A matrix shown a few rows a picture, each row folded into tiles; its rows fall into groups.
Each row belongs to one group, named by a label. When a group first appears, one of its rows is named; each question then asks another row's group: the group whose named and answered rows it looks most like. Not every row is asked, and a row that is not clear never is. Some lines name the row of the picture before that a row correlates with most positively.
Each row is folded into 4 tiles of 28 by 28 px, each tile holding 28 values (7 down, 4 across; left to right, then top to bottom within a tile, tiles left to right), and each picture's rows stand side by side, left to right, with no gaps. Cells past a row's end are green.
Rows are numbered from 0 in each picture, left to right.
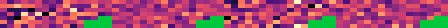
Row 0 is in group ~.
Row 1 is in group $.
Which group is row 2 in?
~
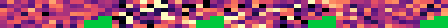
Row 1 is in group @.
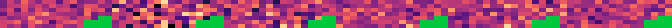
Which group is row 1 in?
$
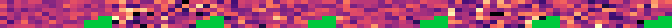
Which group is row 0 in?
~
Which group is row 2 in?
@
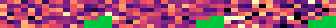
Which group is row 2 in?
@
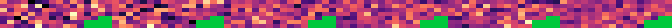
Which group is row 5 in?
$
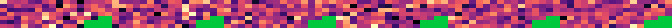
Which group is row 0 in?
$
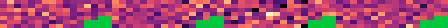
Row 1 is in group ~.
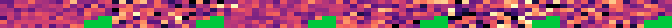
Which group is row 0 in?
~
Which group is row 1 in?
@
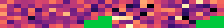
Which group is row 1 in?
@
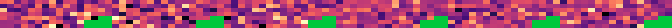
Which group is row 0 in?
$
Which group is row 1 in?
@
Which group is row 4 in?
~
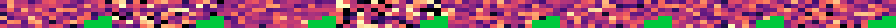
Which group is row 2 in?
@
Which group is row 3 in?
~
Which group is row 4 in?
$
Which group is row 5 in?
@
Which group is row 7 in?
$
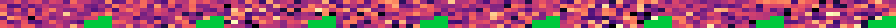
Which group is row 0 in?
~
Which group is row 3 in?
$
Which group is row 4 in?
$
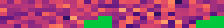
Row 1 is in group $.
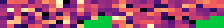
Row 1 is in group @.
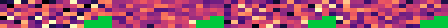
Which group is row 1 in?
@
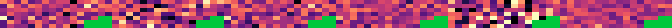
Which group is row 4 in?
$
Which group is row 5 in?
@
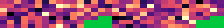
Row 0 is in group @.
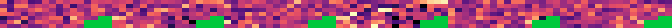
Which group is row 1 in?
@
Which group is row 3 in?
@
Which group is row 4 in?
$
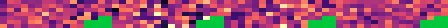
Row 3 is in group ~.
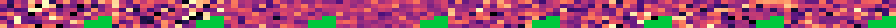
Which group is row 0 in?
@
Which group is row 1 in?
~
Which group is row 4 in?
$
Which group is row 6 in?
@
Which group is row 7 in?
~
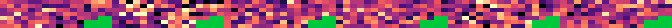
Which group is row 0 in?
@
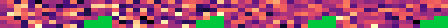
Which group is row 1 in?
~
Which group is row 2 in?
$
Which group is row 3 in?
@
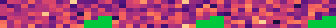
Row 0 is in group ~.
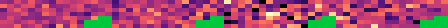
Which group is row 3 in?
@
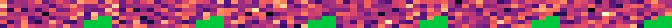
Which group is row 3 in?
~
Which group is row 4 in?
~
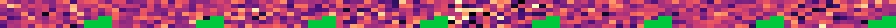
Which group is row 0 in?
~
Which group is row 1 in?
$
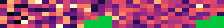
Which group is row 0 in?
@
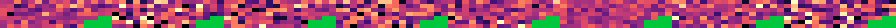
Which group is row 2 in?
@
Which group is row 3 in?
$
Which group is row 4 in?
~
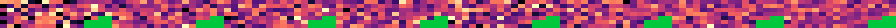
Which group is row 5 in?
$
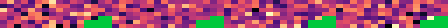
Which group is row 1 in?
@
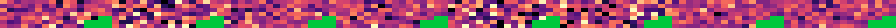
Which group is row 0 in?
$
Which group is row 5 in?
~
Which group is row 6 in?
$
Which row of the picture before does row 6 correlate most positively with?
0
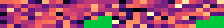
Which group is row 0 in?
$
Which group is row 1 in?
~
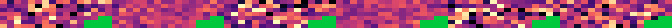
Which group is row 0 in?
@
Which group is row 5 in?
$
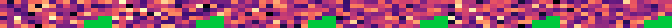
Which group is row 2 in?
$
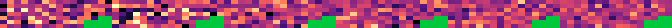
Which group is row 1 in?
~
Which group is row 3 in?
@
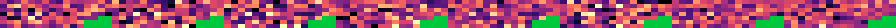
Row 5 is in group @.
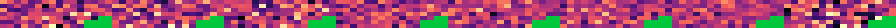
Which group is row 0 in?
$
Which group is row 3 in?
$
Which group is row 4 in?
$
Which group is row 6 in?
$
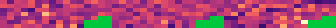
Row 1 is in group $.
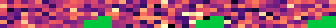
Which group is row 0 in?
~
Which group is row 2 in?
~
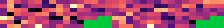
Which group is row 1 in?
@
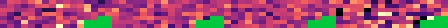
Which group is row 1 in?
$
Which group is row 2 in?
~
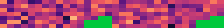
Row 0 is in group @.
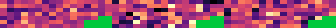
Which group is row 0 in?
~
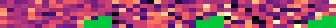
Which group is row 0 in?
$
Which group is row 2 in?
~
